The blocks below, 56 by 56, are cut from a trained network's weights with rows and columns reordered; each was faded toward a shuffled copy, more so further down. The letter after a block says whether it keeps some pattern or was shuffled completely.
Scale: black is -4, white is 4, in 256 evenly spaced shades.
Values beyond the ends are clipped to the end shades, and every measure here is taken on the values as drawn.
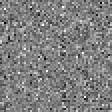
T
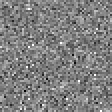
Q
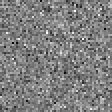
Q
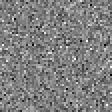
Q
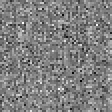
T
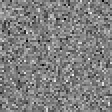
Q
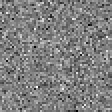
Q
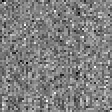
T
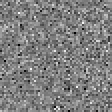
T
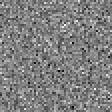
Q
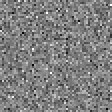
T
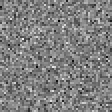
Q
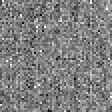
T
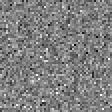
Q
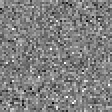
Q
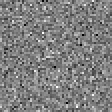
T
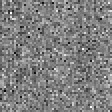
T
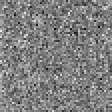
T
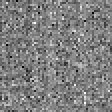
T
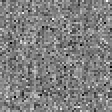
T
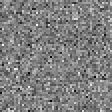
T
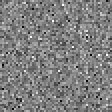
T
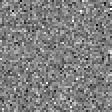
Q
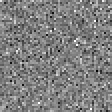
T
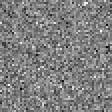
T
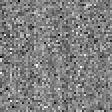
T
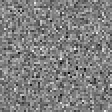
T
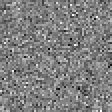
T
